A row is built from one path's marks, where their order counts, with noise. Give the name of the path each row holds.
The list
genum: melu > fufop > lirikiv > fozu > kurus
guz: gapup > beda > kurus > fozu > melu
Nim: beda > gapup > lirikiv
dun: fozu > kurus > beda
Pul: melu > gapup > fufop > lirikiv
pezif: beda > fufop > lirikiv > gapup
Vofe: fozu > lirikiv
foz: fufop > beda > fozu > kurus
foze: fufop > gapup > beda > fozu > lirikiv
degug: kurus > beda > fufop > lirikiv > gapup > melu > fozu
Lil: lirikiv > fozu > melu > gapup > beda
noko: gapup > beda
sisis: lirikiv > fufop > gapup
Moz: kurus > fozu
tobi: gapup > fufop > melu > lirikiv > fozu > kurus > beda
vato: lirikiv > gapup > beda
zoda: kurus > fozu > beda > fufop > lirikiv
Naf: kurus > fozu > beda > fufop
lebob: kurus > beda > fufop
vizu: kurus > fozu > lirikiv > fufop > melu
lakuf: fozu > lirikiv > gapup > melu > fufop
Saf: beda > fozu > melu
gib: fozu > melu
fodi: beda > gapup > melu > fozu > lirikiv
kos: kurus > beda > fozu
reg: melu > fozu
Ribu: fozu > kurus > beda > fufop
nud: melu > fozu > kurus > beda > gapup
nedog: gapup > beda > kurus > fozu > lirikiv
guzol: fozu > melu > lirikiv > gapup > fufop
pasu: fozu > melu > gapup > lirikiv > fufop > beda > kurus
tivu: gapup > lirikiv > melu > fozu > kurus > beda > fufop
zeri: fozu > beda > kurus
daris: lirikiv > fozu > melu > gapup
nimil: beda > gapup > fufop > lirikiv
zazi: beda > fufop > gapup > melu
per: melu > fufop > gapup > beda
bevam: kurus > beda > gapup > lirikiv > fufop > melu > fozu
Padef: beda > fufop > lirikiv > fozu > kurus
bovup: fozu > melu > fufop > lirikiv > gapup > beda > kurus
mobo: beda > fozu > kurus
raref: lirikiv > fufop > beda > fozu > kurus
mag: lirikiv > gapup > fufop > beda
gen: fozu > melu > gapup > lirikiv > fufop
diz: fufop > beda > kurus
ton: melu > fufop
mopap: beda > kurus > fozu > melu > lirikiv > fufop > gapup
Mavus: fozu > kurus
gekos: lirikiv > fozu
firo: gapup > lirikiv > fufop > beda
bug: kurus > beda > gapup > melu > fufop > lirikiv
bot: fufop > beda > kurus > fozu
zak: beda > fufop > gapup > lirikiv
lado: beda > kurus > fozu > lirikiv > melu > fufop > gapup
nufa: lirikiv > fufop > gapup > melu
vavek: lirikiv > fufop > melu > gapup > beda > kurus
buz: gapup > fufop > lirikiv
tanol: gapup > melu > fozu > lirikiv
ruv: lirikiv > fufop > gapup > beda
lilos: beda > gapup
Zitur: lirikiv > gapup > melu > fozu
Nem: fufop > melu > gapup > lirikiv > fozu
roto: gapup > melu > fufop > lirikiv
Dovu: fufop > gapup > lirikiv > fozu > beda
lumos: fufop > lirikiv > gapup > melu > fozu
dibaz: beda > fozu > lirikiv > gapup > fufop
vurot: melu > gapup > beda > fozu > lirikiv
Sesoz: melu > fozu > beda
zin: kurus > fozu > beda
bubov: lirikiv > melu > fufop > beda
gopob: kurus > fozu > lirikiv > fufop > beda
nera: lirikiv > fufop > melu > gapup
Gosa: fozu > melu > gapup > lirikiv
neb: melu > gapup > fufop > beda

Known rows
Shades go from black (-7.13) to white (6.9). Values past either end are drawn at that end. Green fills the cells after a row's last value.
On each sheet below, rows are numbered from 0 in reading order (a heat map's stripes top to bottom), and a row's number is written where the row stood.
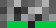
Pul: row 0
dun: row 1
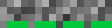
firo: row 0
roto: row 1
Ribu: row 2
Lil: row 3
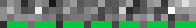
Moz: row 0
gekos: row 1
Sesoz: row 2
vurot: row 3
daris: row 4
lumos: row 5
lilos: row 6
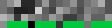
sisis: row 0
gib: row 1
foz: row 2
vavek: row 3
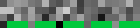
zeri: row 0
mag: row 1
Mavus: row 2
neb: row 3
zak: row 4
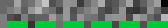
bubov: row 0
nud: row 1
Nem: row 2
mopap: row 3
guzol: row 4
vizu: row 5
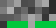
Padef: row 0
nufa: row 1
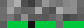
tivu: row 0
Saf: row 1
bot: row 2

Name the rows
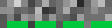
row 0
nimil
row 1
Gosa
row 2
tobi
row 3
bug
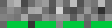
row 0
bevam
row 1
zin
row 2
vato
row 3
pezif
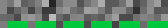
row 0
per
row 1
nera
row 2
Naf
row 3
guz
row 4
raref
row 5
degug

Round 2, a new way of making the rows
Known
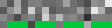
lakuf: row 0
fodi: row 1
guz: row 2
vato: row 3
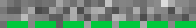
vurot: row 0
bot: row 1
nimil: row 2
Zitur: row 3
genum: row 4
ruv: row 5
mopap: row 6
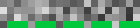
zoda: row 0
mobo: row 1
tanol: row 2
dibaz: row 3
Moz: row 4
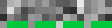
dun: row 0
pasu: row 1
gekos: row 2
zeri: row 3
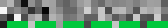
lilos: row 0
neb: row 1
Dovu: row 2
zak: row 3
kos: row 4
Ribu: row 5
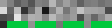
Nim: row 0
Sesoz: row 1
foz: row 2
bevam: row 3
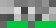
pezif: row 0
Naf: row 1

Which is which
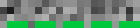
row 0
buz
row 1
roto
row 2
bovup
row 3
Nem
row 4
per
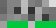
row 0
Lil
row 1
mag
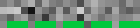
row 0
degug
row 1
guzol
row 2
diz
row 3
Saf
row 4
firo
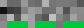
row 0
Pul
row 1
gopob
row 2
nedog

